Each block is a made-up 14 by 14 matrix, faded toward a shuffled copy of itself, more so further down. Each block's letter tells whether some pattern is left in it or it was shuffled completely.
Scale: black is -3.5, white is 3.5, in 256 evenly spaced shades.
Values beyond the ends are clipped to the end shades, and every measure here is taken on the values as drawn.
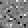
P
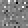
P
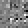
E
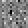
E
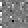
E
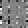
E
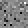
P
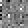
E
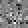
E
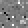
P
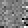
E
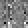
E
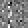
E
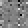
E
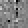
E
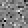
P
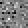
P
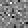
P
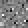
P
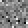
P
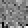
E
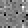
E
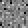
P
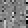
E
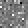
P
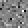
P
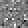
P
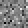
P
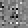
E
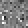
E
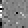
E
